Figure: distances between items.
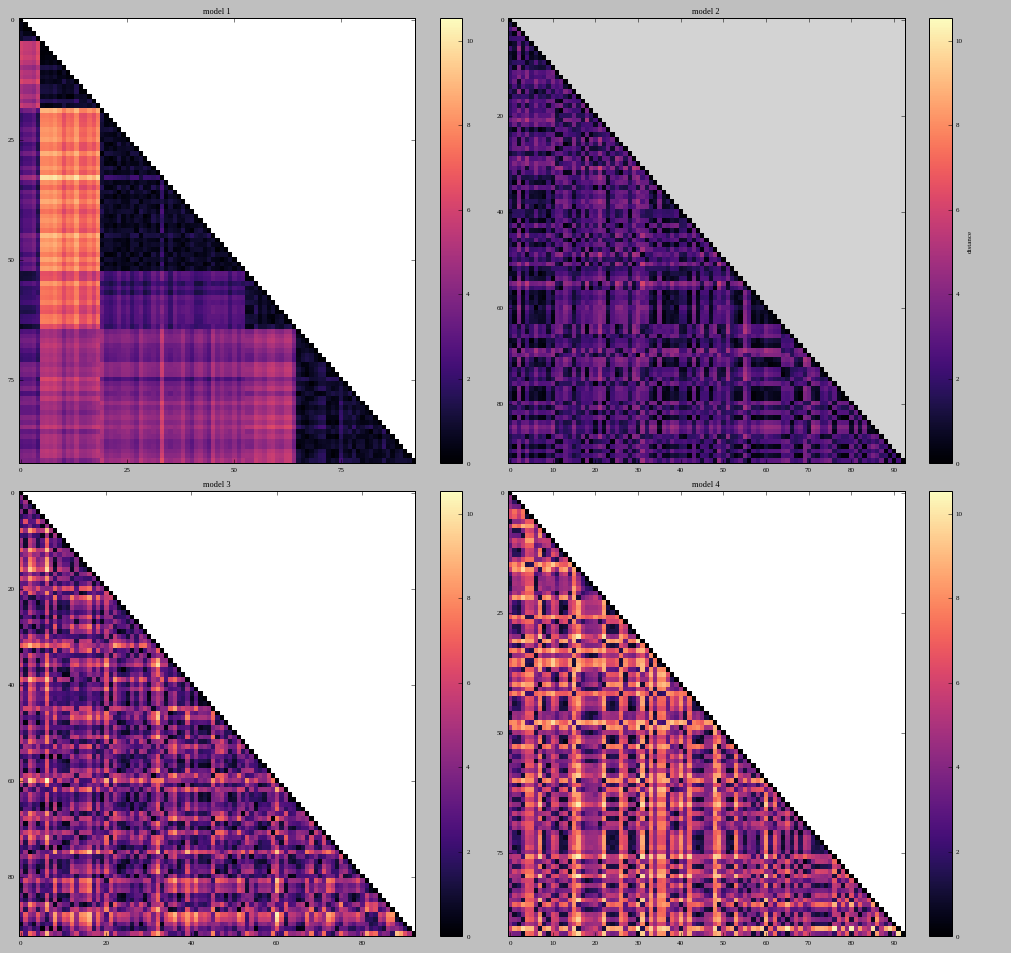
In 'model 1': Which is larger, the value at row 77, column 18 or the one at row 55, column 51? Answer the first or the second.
the first
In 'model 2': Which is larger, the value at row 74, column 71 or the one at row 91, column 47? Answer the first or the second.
the first
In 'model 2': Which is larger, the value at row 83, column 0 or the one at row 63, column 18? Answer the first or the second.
the second
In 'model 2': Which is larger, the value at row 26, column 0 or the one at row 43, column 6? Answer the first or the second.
the second
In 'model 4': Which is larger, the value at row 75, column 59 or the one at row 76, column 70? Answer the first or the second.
the second
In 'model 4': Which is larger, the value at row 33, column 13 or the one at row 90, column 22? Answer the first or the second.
the second
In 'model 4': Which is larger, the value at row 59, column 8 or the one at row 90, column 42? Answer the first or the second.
the second
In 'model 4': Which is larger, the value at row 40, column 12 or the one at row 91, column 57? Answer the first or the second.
the second
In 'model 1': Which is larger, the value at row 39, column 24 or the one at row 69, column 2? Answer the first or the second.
the second
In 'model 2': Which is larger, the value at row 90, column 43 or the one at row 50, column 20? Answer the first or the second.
the first
